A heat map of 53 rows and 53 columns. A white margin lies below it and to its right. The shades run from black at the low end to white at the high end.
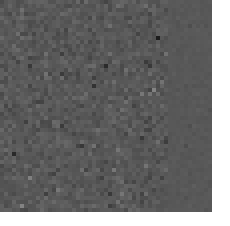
There is no overall slope. The right part is calmer, past a seam about 80% of the way across. No row or column stands out. The grain is fine, like static. The halves do not mirror each other. No regular stripes run through it. The distribution is heavy-tailed on both sides.
